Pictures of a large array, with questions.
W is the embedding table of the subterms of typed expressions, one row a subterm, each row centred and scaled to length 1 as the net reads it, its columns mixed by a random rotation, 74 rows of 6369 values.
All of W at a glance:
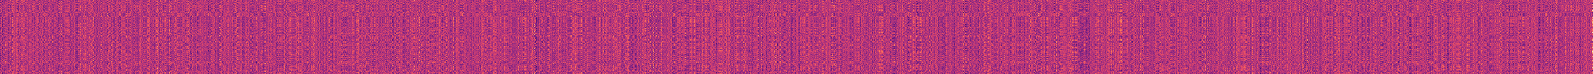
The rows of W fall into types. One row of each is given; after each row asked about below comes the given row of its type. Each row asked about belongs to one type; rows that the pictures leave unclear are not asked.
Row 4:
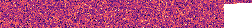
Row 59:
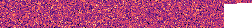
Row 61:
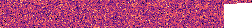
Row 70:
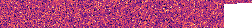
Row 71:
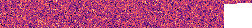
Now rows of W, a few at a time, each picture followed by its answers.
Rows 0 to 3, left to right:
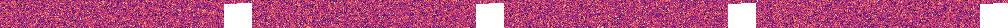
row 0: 70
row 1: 71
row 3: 71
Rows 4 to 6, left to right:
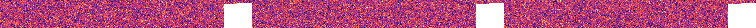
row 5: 59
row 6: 71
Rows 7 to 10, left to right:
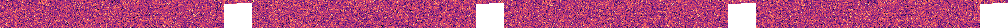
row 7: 59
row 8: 71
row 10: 4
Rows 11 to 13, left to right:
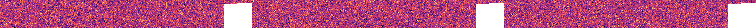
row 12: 71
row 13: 70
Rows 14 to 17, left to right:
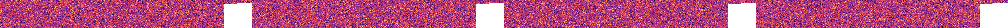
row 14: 61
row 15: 70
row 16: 59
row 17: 4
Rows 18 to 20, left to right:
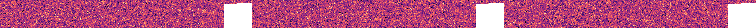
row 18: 70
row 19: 4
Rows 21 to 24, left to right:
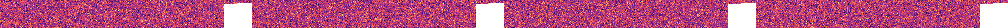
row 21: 4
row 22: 4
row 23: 59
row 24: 71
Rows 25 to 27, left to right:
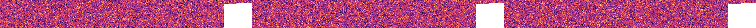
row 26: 71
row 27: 59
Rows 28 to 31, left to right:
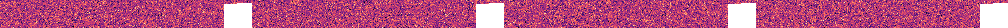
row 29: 59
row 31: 71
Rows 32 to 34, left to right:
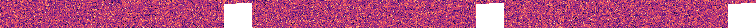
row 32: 4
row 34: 71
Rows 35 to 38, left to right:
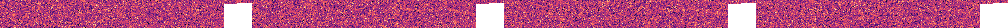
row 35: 59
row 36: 70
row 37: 70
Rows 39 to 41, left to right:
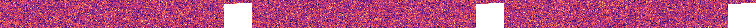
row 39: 4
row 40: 4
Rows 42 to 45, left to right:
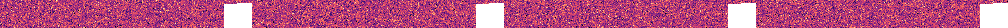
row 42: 59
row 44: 61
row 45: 61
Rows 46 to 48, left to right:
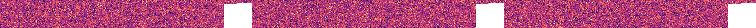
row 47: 4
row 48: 71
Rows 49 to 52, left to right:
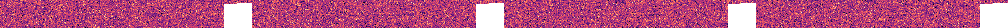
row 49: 61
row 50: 71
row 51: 4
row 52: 4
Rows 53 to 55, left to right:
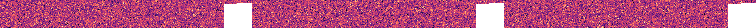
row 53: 59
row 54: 70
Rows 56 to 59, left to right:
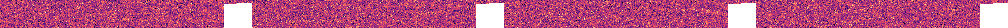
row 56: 4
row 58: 70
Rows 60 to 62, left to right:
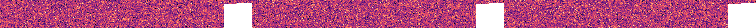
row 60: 4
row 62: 61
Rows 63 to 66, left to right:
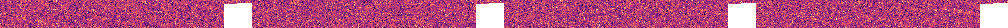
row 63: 71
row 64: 59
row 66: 70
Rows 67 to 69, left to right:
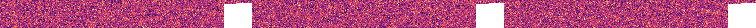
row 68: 4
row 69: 70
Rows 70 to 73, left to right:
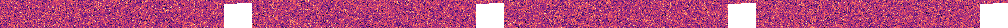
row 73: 71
